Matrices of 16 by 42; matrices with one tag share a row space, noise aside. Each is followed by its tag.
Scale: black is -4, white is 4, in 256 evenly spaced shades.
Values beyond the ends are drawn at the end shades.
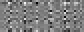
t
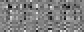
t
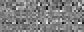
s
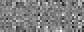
s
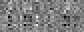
t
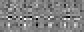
t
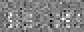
t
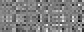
s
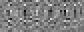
t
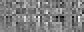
s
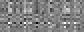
t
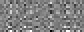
t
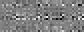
s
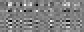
t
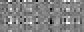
t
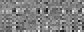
s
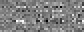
s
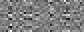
t
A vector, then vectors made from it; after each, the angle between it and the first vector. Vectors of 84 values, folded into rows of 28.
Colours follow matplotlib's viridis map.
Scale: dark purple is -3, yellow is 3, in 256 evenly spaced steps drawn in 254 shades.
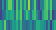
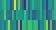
partly opposed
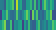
partly aligned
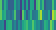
nearly opposite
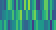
nearly parallel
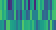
nearly opposite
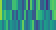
partly opposed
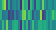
partly opposed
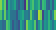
partly opposed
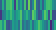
nearly parallel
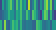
nearly parallel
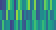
partly aligned
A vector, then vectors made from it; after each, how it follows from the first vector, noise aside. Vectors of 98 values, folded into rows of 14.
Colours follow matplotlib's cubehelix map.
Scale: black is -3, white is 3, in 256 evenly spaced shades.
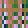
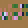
partly zeroed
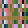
wrapped around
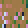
partly zeroed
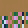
partly zeroed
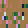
partly zeroed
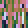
sign-scrambled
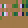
partly zeroed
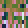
sign-scrambled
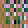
wrapped around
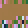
partly zeroed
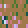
partly zeroed
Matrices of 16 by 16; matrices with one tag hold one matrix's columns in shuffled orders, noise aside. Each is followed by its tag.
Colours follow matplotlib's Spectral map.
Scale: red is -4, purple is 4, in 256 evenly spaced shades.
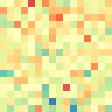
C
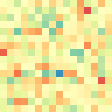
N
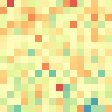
C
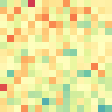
C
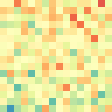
C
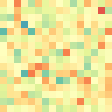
N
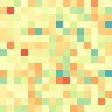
N
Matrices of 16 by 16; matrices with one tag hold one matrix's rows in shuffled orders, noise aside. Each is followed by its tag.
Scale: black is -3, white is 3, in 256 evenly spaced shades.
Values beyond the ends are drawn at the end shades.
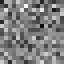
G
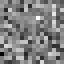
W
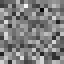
G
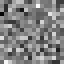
W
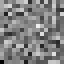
W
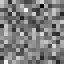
G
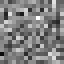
W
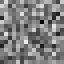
G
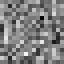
G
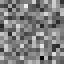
G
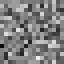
W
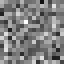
G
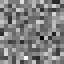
G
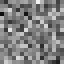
W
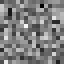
G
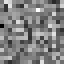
W
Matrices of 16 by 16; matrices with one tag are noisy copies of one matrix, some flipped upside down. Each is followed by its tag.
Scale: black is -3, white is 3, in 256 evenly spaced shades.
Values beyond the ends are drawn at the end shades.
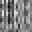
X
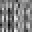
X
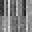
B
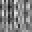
X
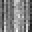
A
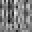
X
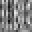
X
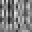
X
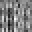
X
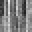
B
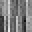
B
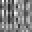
X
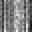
A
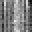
A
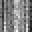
A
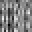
X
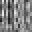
X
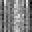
A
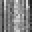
A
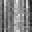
A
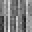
B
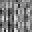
X
